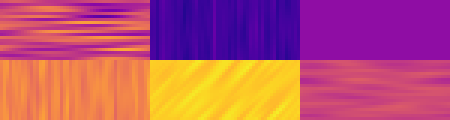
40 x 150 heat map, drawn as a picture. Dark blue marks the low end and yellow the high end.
It is made of 2 by 3 panels. Panel 1,1: middling, streaked across, strong in contrast. Panel 1,2: very low, streaked downward, faint in contrast. Panel 1,3: low, flat. Panel 2,1: high, streaked downward, faint in contrast. Panel 2,2: very high, slanting up to the right, faint in contrast. Panel 2,3: middling, streaked across, faint in contrast.
